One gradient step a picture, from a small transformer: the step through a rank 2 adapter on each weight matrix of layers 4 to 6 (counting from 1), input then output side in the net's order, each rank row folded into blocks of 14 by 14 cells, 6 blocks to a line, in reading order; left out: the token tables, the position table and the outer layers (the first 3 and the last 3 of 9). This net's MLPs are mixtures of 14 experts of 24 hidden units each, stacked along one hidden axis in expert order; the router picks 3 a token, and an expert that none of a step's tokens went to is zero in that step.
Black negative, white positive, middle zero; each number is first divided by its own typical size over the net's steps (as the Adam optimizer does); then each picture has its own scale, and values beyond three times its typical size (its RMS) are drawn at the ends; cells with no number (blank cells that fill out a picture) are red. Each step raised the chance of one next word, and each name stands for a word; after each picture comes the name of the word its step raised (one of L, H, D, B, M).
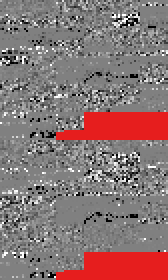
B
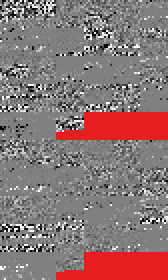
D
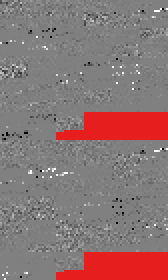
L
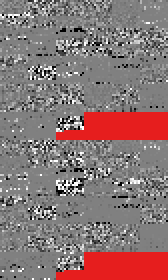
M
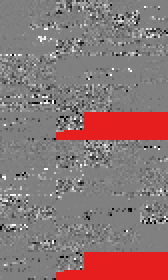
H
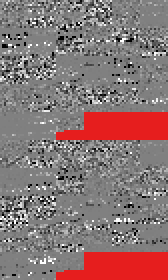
M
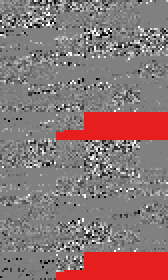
H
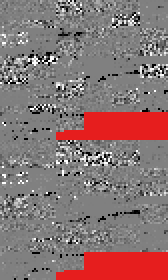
B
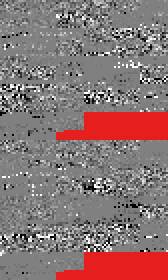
L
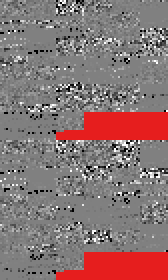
B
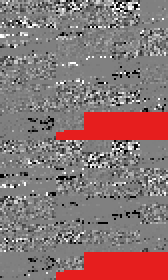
B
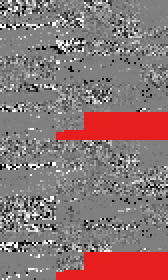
M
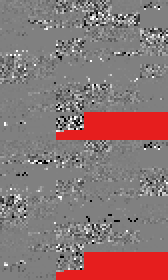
H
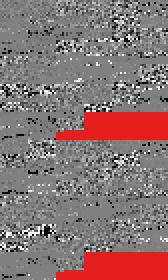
B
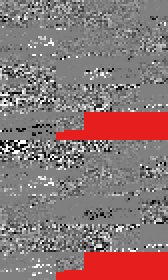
D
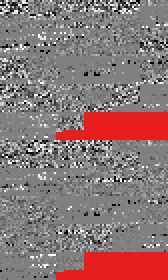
M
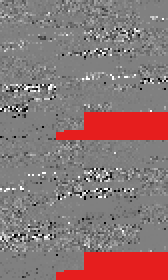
L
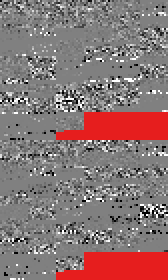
L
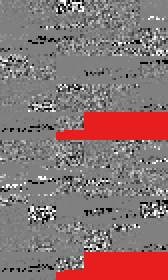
B
